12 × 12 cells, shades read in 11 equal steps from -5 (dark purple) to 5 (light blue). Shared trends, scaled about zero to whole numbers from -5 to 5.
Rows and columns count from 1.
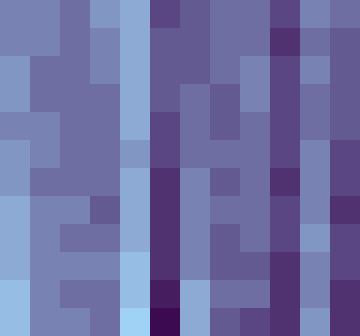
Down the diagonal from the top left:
1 1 0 0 3 -2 1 0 0 -3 1 -3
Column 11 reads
1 0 1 0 0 1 1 1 2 1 1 2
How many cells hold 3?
13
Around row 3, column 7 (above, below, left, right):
-1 0 -1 0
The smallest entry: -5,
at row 12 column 6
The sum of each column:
28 9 3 4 39 -30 7 -6 -1 -29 11 -21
